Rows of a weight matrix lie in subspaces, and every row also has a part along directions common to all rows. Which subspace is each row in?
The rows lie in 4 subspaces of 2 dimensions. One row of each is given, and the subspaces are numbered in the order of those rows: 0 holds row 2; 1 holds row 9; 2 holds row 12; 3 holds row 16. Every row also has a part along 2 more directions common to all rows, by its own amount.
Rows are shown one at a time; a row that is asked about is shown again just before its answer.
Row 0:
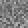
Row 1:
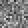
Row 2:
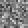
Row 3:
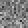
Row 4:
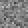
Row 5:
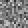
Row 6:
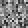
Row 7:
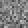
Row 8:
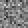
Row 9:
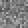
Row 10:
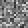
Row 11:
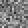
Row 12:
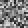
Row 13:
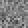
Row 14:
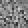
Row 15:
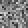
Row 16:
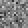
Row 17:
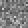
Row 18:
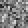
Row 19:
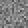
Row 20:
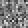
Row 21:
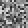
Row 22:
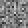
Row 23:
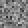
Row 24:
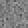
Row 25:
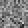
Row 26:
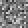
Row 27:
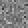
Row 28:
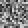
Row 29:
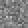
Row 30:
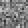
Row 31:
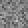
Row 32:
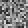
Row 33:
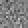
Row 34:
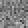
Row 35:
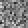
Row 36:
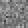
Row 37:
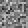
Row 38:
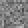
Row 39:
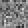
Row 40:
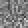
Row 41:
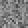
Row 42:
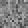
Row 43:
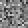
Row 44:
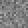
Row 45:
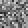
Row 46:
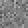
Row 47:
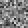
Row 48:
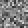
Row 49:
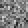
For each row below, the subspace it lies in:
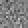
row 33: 1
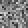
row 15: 3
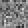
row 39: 1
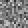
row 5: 2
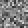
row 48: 2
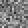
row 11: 0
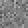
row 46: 3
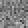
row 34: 3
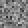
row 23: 2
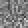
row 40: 0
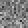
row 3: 3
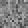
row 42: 0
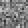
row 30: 1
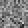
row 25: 0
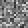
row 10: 3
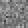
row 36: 1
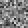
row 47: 2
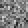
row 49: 0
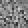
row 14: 3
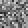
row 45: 3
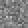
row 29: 2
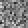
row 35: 2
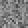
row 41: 0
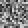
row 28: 0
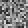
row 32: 1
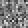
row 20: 0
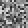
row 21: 1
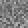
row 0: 3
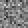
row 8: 2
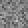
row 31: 3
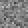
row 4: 2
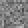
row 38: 1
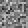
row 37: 1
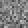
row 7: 2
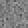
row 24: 2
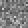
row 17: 1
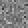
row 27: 1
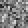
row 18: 0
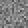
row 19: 1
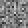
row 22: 3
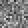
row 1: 0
